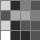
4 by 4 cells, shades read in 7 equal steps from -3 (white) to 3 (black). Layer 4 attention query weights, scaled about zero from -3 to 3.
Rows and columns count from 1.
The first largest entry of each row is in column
2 1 2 2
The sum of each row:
1 -1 2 2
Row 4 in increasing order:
-3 1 2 2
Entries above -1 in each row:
3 2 3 3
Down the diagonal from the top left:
-2 -1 1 1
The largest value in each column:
1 2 2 1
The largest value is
2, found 4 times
